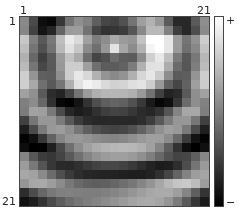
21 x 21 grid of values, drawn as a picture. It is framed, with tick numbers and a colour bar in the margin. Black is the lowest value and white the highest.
Rings spread out from the top middle. The ninth with the highest average is the top right. No row or column stands out.
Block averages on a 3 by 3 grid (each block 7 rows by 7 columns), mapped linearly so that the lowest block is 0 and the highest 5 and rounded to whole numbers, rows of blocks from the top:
335 / 121 / 021
